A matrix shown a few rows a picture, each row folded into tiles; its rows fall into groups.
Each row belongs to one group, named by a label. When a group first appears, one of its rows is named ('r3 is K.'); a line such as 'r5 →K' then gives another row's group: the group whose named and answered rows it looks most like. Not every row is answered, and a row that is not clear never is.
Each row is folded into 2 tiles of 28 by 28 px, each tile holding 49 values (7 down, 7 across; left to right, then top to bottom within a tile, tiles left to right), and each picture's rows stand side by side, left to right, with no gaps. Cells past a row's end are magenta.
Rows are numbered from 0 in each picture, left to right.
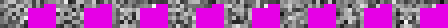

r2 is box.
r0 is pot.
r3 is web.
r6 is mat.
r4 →box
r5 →pot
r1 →web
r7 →box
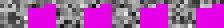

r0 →web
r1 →mat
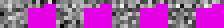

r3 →pot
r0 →pot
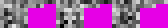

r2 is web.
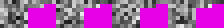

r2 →pot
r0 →web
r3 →box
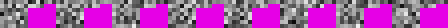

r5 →mat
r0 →pot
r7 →mat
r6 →box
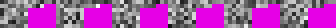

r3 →web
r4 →box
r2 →web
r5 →pot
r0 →mat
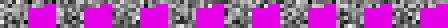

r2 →pot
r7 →pot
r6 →box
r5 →mat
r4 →mat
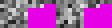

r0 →mat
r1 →mat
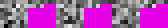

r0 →mat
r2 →mat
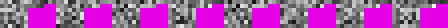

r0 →web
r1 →web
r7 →box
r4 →pot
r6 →mat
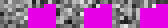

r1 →mat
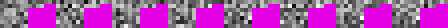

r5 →pot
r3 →box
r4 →pot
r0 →mat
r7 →pot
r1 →pot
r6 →web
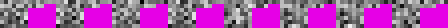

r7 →mat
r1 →web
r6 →box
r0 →pot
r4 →mat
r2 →mat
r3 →web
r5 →box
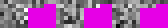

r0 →pot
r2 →mat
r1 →box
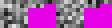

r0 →box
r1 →pot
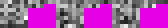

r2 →box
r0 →web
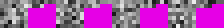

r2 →pot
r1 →web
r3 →web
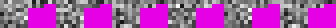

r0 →pot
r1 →web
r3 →pot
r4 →pot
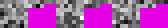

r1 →web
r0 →mat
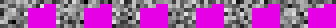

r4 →web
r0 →mat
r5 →mat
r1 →box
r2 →web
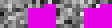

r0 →pot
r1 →mat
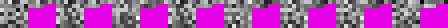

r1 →web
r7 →mat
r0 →web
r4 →web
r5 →web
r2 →web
